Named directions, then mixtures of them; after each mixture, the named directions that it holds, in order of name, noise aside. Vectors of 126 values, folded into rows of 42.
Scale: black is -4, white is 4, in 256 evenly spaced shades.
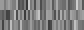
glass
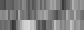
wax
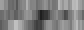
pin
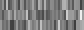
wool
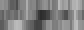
pin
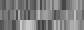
glass, wax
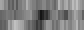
pin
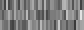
wool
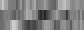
pin, wax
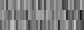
wool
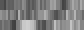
wax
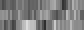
wax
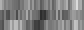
glass, pin
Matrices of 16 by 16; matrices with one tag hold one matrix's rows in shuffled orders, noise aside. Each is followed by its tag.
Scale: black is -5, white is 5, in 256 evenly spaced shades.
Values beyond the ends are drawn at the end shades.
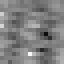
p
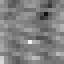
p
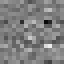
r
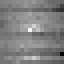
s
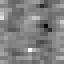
p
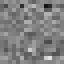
r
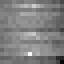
s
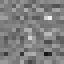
r
